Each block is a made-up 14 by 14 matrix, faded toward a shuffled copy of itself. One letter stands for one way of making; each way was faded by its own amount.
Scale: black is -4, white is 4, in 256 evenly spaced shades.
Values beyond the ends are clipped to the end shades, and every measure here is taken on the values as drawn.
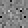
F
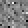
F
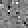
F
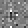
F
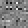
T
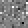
F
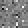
F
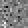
F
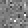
F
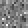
F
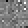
F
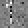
F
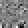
T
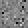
F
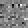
T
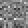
T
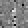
F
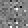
F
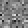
T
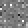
F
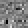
T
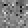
F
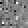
F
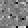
T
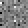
F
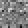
T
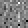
F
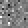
F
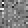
F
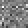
T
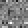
T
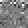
T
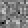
T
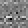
T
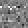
T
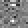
T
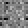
T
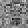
T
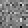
T
